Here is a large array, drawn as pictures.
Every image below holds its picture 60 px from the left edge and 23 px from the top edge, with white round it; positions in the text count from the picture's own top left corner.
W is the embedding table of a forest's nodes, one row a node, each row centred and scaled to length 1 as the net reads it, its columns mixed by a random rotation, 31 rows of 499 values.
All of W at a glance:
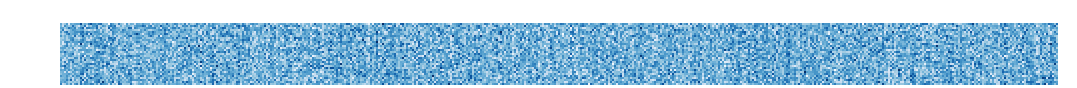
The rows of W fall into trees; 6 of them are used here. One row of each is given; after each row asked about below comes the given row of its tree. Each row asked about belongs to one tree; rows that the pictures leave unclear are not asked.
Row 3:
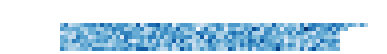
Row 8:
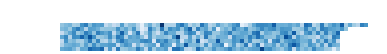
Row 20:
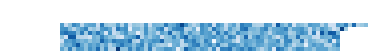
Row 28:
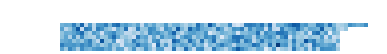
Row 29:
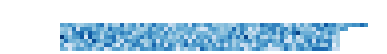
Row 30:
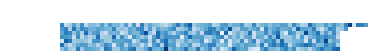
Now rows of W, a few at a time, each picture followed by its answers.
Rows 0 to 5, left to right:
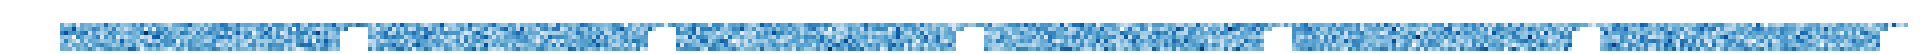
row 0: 30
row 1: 8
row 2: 28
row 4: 20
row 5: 20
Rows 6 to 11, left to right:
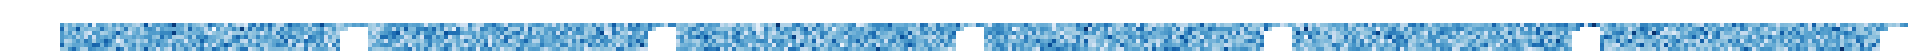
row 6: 28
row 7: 8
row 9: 20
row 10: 30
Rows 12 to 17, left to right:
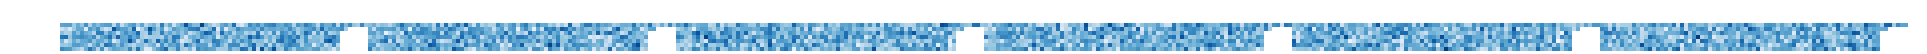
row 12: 8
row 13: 3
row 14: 29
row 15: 8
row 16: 28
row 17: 30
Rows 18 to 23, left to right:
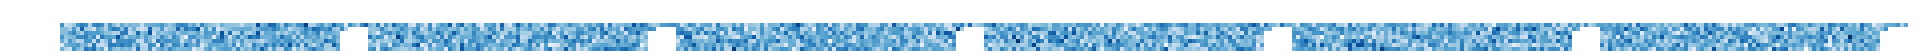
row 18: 8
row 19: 29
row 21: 29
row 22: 20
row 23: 28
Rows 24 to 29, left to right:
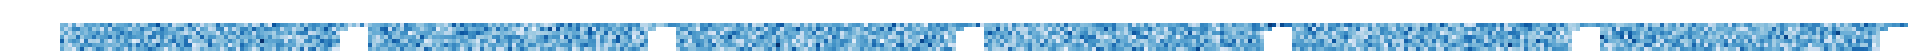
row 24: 3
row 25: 28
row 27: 30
